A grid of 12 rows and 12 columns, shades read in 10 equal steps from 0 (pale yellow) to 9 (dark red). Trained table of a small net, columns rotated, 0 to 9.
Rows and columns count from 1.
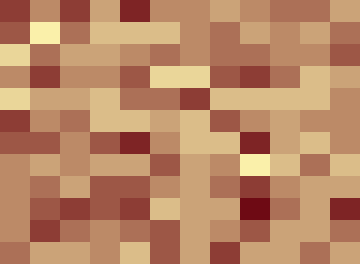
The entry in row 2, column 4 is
2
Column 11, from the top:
5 3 4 2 2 4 2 5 3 3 3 5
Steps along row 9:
up down up same down down up up down down same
